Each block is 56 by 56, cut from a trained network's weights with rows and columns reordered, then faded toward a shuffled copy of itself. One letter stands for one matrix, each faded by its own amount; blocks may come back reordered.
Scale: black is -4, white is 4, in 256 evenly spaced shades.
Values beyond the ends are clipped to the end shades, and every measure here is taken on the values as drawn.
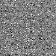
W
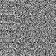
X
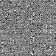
W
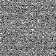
W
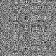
X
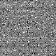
W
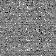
W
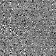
W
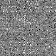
W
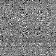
W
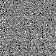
W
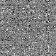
W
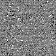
W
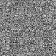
X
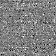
W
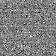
W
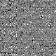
W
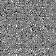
W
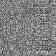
X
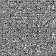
W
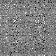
W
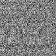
X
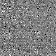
W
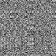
X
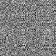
X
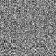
X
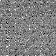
W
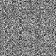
X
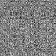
X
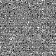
W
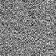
X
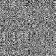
X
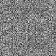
X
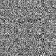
X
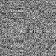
X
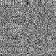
X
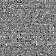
W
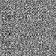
X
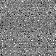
W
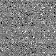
W
